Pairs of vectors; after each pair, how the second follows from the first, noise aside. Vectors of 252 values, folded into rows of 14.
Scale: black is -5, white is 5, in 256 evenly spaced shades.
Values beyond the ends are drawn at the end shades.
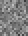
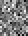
scaled up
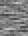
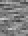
wrapped around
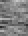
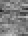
reversed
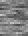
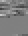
partly zeroed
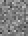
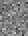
reversed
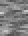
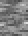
reversed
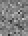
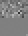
partly zeroed
